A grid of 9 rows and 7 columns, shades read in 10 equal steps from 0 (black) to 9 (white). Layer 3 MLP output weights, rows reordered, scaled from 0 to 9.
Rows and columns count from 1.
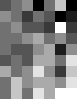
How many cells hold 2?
4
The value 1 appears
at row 2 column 7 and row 5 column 6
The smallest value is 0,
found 3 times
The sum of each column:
37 42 35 46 42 42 43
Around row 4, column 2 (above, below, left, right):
5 3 4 5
